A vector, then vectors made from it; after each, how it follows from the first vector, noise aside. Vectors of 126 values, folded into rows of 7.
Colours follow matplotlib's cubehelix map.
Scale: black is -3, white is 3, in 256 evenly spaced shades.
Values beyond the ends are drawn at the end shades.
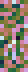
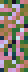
negated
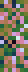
sign-scrambled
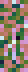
copied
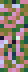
negated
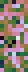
sign-scrambled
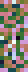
copied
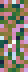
copied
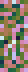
copied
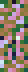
negated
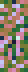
negated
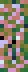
negated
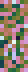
copied
